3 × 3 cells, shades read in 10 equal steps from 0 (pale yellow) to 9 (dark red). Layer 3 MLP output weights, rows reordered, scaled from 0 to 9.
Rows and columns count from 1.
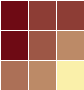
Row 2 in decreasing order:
9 6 4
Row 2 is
9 6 4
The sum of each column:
23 17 11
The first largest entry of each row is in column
1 1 1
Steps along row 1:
down same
